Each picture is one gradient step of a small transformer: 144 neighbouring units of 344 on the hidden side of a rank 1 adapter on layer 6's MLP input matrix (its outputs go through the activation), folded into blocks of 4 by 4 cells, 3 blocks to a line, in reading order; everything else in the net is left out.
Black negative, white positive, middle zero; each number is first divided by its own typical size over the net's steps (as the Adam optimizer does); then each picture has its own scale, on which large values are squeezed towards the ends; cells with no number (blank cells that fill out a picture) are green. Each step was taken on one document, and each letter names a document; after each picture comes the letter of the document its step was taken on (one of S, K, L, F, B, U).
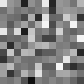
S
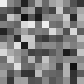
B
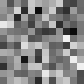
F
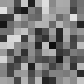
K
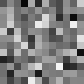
S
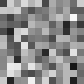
B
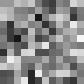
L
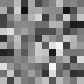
F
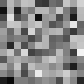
L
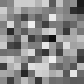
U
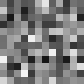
K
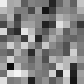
U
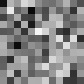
U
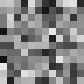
L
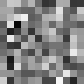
U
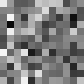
S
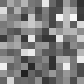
B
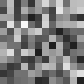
K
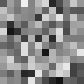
S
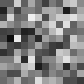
K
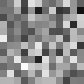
F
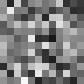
U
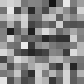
U
